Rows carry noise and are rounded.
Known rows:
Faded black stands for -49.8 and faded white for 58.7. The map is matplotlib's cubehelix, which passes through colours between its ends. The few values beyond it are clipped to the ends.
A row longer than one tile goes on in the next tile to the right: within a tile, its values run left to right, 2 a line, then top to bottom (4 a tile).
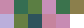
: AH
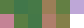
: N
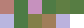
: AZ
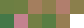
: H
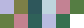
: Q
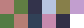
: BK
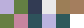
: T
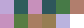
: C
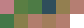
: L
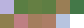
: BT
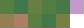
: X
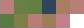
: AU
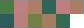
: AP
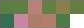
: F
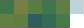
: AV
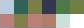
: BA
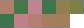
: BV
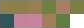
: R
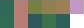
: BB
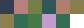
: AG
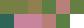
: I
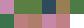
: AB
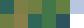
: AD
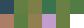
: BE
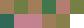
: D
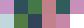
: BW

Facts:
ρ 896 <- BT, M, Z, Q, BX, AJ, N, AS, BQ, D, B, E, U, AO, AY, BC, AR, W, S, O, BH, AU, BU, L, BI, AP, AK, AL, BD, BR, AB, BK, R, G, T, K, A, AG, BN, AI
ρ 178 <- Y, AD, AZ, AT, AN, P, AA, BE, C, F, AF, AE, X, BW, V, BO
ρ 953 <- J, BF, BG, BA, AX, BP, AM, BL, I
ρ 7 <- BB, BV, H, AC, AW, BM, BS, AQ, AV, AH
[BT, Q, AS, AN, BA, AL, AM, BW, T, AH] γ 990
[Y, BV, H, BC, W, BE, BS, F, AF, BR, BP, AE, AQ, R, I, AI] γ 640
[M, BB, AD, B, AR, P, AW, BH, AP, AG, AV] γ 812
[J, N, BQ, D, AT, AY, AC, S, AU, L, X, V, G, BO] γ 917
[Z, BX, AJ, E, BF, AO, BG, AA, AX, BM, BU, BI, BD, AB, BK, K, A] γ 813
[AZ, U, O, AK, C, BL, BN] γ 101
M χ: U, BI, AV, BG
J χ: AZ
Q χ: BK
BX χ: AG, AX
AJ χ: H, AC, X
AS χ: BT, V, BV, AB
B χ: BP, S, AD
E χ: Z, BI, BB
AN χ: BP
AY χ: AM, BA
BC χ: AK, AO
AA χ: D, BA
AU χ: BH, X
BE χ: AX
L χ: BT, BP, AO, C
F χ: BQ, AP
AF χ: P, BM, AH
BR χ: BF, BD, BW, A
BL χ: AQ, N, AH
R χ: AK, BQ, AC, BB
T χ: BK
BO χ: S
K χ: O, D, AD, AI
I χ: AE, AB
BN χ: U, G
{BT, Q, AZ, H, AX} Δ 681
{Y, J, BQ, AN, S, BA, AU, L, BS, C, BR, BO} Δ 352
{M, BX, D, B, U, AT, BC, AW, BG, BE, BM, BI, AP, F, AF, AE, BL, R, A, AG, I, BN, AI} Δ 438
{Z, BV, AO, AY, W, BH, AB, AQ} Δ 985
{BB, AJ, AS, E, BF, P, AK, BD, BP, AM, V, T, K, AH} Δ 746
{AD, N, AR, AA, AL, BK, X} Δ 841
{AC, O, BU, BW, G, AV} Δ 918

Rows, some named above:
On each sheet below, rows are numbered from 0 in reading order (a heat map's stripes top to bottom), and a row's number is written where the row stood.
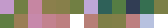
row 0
BN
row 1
AN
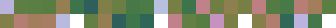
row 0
BT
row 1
AD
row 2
AQ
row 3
A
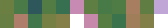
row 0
AA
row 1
N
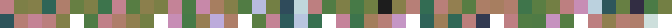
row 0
AY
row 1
AE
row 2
BL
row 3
Q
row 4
J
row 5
AW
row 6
BR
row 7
BA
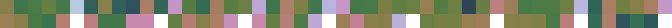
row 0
AC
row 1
AX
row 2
AS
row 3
O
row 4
AM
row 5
BO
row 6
G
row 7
BB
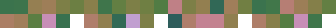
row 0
AF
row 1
BM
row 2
AY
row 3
AF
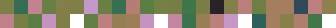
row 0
AQ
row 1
AS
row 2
J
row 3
BH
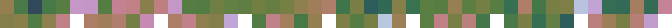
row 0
BU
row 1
AK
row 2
AM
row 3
BP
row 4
BX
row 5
AT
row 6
AR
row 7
AL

